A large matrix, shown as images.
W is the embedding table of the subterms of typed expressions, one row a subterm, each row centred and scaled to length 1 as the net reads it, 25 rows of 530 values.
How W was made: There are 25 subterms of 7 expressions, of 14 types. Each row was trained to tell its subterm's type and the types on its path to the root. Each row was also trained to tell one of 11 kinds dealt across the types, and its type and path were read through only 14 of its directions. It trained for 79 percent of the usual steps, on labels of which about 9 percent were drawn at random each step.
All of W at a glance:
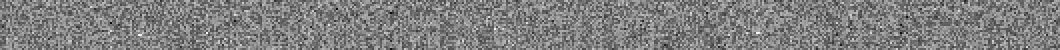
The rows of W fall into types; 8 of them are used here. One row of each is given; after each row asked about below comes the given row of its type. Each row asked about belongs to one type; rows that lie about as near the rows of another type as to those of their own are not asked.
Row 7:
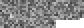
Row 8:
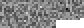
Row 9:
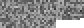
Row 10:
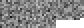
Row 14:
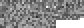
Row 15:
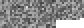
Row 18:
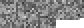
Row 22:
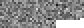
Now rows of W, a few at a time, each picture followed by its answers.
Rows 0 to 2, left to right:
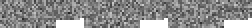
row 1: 8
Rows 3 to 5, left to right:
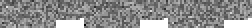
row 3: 14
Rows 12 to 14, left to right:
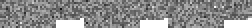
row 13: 22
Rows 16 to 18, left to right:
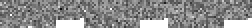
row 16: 10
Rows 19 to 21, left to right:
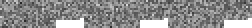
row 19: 15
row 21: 18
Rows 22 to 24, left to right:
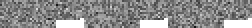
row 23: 7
